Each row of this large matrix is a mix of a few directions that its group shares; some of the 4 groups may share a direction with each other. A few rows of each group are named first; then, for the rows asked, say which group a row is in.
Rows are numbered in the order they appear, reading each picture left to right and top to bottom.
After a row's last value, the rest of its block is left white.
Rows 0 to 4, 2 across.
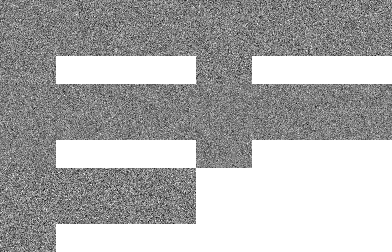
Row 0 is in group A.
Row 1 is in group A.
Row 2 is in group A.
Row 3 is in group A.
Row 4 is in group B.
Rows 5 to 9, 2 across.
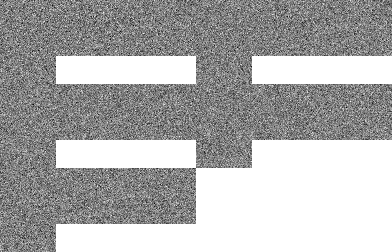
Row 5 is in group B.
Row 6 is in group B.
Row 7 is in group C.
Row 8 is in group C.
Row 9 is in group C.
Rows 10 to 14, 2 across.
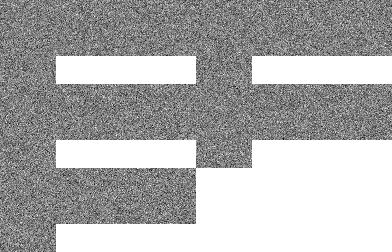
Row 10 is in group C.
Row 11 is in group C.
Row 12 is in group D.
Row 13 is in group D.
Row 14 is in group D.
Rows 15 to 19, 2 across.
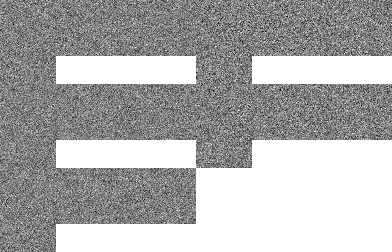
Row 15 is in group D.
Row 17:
B
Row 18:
B
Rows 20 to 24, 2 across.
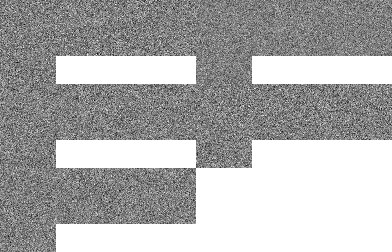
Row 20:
D
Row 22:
A
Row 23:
B
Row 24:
A
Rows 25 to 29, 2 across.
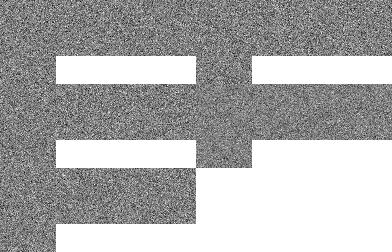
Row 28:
C
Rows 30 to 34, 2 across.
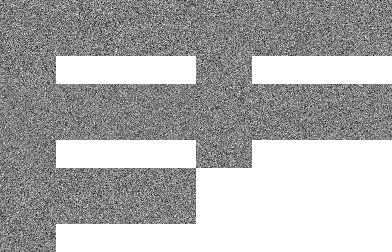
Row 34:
A
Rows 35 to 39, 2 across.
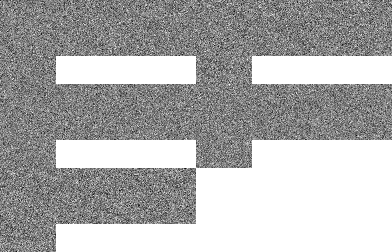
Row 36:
D
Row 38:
C
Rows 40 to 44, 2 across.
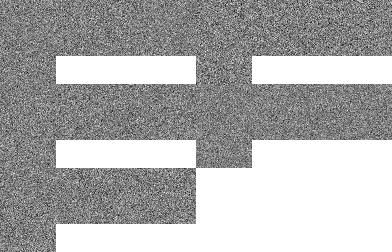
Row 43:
A
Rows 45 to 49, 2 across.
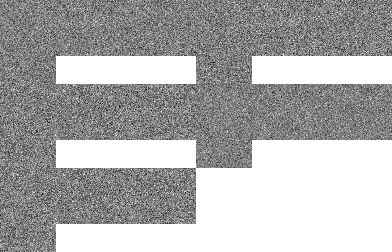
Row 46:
D
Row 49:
B
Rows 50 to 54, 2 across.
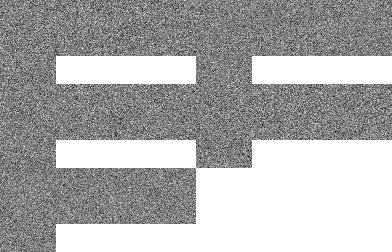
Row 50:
D
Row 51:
D
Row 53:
D
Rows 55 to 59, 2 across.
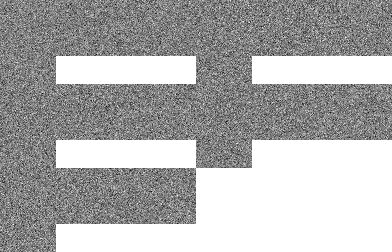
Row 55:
D
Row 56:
B
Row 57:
B
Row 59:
C
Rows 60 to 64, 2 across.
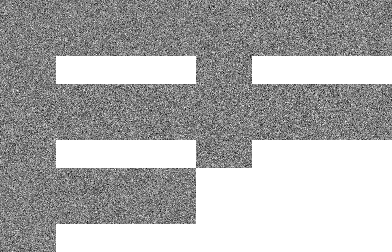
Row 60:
D
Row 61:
B
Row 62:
B
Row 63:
B
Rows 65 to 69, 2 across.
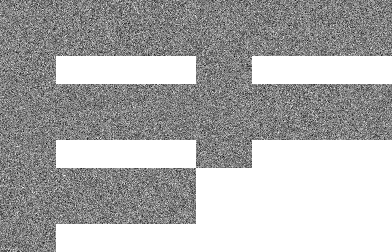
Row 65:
B
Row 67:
D
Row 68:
B
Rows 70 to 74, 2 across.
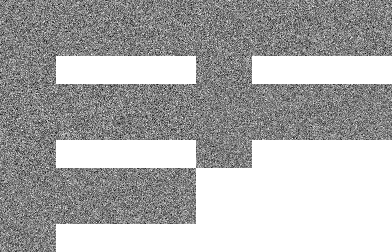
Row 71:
C
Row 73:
D
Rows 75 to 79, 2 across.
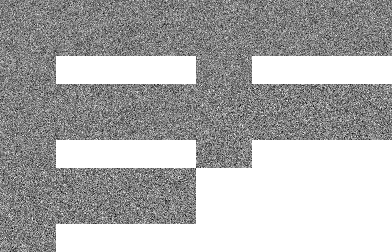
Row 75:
C
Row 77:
D
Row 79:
A
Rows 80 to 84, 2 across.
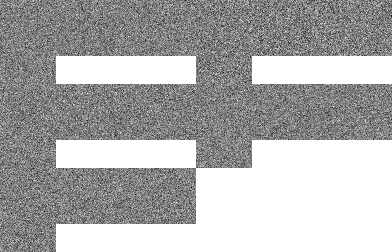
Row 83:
C
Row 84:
C
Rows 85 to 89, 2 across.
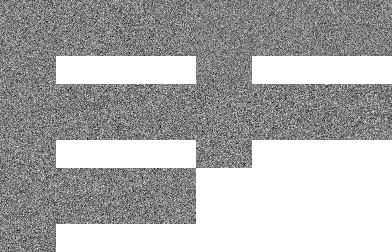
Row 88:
C
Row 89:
D
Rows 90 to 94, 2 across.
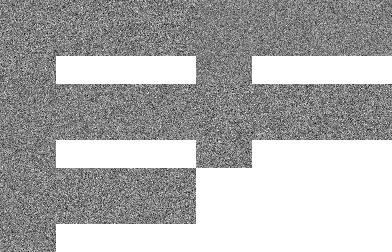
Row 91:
B
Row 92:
D
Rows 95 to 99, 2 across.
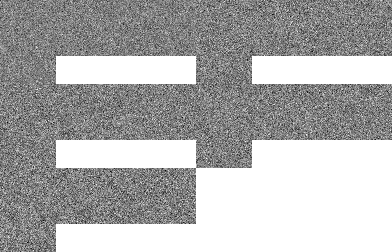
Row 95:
A
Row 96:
B
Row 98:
A
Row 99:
C
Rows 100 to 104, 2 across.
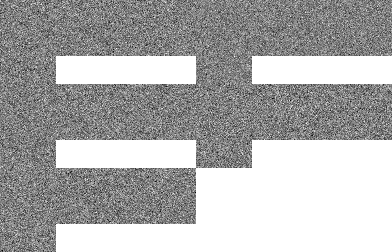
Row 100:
D
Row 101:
A
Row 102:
D
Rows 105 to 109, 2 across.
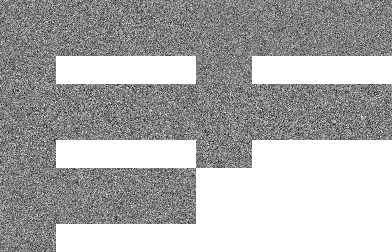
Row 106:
A
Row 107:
B
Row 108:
A
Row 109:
A
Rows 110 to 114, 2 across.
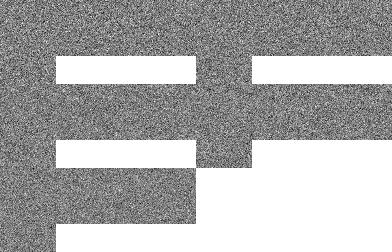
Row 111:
B
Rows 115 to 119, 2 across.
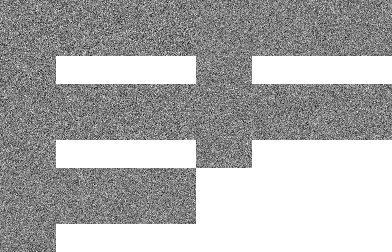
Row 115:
C
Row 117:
D
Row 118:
C
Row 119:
A
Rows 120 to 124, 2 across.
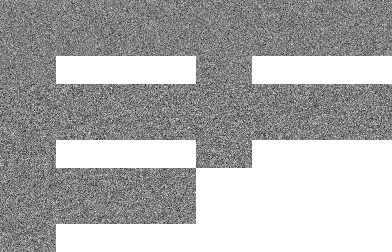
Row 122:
C
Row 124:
D
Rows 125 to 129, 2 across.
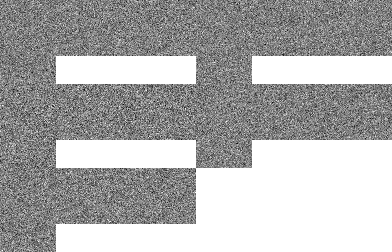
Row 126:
D
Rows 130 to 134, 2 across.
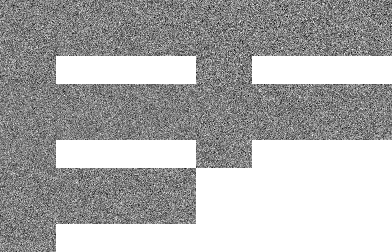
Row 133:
D
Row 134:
A
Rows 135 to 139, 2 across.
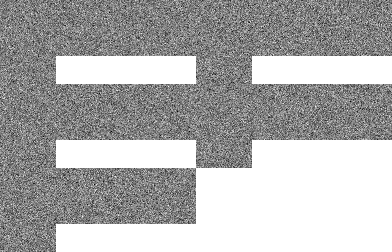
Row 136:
B
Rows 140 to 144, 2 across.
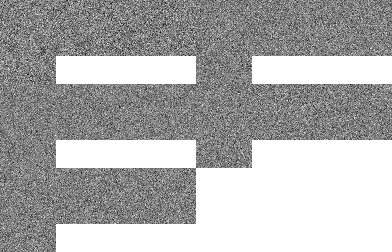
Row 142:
A
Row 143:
B
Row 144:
D
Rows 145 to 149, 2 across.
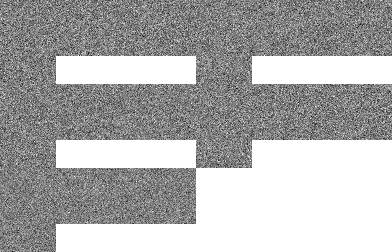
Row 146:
C
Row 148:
D
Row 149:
D
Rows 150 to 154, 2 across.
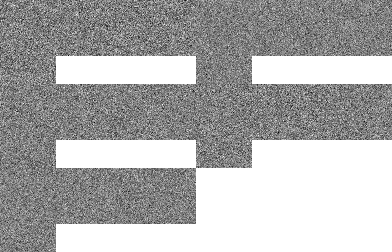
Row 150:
A
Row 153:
B
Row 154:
B
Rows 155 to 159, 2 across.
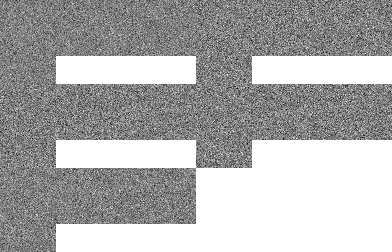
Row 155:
A
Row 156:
C
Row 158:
D
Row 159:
A
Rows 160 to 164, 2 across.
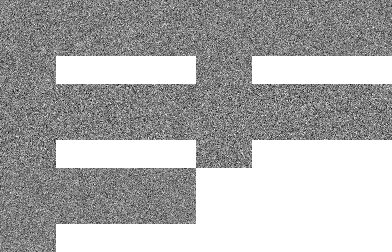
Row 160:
C
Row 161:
C
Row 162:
B
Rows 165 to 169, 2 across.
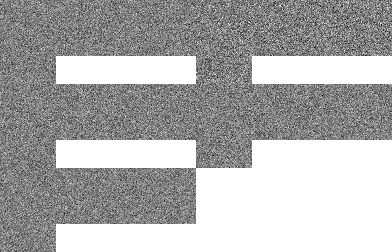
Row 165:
D
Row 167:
A
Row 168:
C
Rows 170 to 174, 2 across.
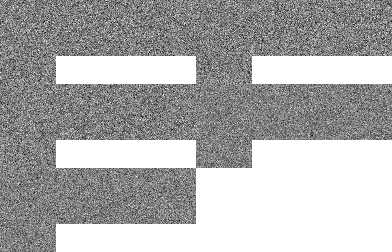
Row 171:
D
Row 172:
C
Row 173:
A
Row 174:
C
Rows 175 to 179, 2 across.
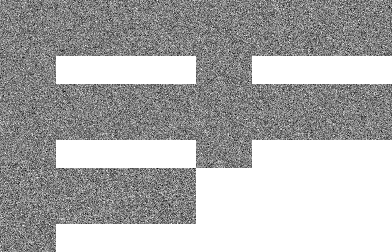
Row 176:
A
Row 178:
A
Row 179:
C
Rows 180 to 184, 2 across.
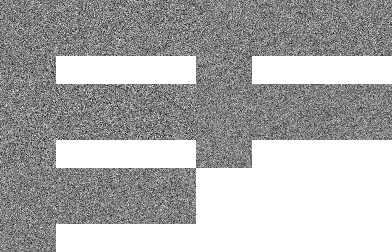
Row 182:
B
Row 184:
C
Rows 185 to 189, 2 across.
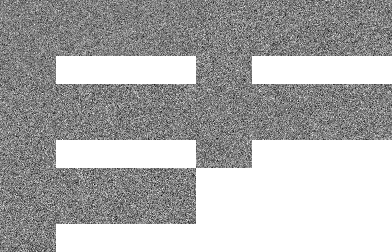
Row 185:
C
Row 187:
B
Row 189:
A
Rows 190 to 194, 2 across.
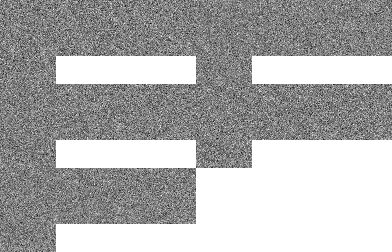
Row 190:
C
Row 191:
A
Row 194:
D
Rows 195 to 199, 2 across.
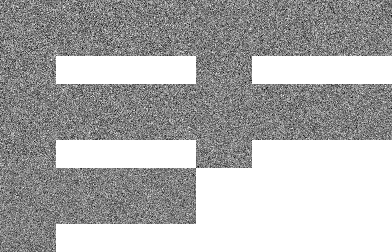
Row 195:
B
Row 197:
C
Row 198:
D
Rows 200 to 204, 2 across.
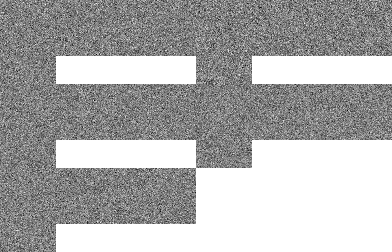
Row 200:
D
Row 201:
A
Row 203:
A
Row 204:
D
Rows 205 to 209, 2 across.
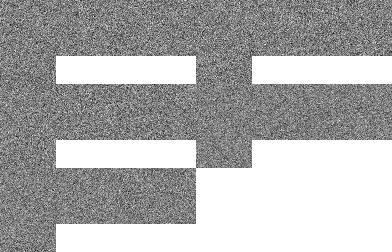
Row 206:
D
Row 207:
B
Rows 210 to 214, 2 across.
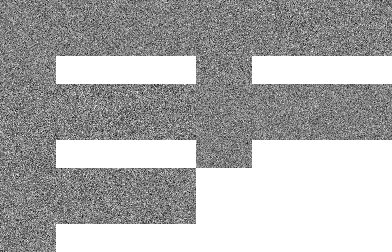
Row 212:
D
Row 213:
C
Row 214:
B
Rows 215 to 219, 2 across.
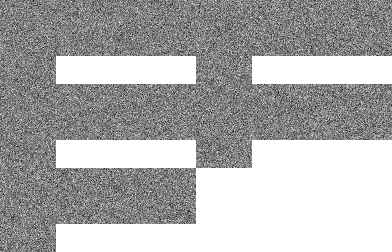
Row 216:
A
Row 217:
D
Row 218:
D
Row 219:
C
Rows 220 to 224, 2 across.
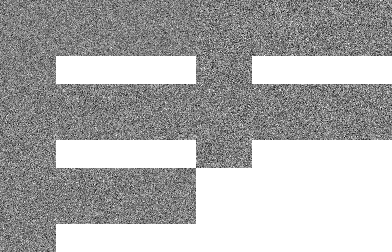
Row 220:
C
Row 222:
D
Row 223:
B
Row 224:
B
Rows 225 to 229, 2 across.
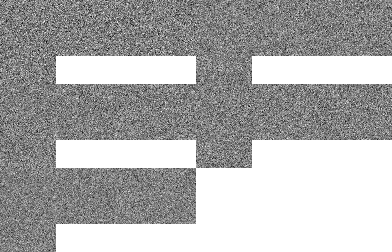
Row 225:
B
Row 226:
C
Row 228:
B
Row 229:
B
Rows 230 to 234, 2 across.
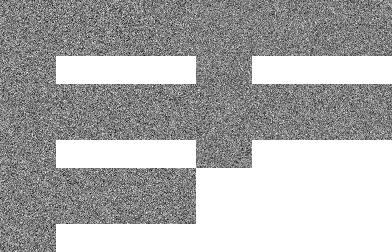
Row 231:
B
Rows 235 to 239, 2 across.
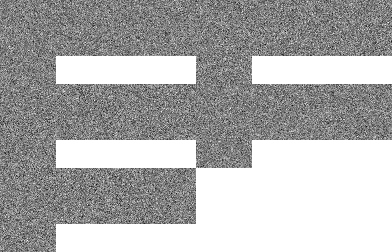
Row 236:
D
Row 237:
A
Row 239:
B
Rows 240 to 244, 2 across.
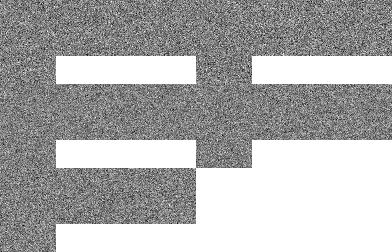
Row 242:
D
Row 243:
C
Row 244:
C
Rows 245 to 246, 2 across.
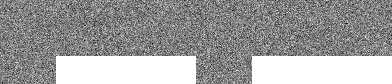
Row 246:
C
